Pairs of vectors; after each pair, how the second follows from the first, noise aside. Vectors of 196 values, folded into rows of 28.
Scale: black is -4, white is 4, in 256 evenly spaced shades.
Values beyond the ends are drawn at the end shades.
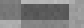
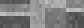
wrapped around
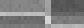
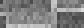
wrapped around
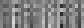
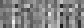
copied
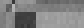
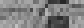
wrapped around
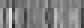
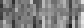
wrapped around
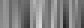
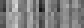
wrapped around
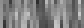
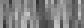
copied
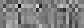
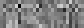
copied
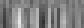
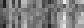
wrapped around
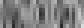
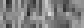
wrapped around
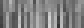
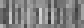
wrapped around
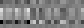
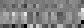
wrapped around
